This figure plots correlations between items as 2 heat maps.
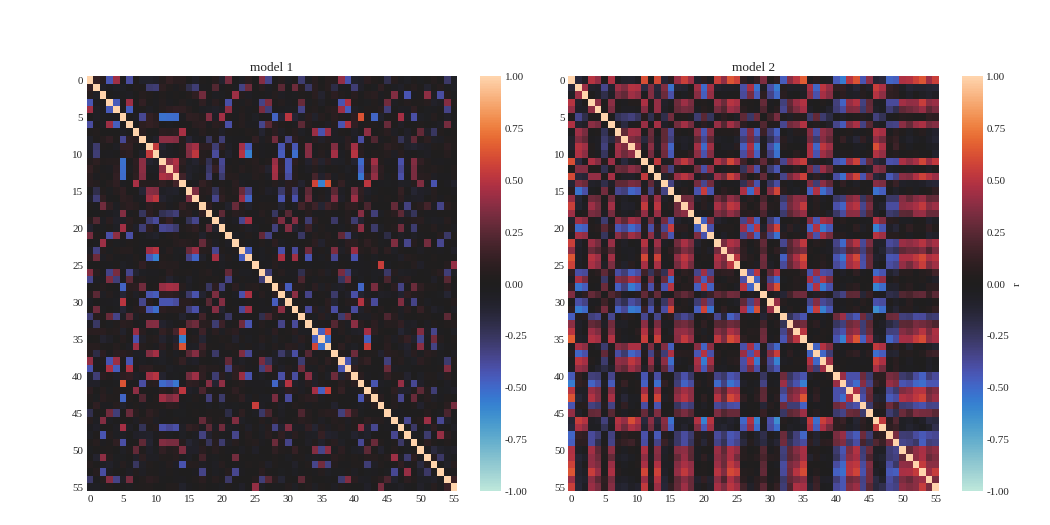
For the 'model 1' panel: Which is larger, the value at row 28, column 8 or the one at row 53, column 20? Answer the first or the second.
the first
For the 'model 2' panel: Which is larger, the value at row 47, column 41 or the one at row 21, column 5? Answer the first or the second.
the first
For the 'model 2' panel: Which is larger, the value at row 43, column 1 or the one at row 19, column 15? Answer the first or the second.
the first
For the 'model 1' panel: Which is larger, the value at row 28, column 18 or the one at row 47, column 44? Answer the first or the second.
the second
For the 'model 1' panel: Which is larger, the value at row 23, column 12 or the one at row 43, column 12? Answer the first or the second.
the second
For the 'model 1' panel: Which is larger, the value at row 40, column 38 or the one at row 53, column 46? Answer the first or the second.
the first
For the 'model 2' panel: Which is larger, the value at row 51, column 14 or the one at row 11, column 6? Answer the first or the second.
the second
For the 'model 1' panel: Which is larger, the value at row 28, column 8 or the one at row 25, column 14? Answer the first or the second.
the first
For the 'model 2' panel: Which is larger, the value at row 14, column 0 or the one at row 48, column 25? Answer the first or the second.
the first
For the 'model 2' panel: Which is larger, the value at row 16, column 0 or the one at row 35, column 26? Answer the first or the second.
the first
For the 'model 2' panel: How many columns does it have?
56
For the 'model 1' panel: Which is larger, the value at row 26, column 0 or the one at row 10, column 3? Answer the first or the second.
the first
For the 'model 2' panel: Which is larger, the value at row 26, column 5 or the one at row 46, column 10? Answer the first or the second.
the second
